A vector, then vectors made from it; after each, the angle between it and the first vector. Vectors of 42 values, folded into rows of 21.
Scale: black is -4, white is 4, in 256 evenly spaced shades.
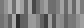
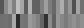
nearly parallel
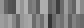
orthogonal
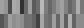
orthogonal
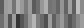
nearly parallel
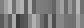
nearly parallel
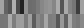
partly opposed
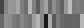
partly aligned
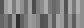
nearly parallel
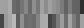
orthogonal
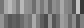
partly aligned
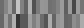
nearly parallel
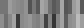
partly aligned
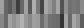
partly opposed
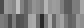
partly aligned
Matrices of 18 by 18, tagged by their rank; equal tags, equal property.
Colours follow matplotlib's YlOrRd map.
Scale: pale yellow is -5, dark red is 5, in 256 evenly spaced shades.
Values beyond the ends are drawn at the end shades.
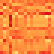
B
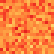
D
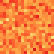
D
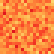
D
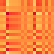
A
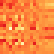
B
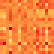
B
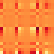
A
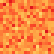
D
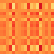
A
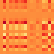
A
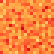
D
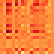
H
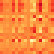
H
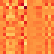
H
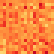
B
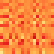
H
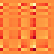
A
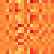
H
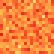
D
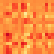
B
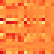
H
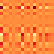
A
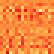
B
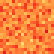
D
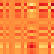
A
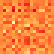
B
